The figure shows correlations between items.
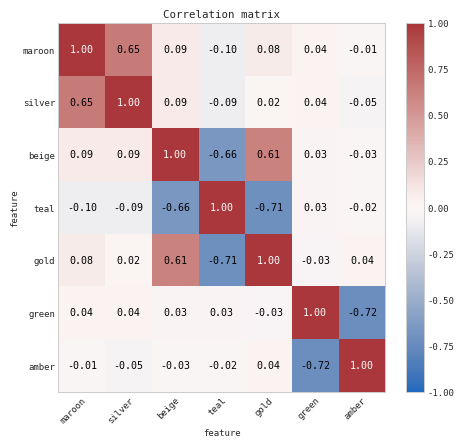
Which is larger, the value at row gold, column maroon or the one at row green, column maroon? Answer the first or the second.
the first
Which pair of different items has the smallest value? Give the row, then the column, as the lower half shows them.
amber, green
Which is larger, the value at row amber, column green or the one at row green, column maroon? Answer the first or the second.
the second
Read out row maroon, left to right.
1.00 0.65 0.09 -0.10 0.08 0.04 -0.01
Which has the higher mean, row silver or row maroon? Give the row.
maroon
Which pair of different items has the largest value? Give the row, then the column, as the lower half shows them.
silver, maroon
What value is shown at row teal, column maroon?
-0.10
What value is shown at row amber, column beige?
-0.03
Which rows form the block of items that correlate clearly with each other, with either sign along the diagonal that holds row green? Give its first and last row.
green to amber
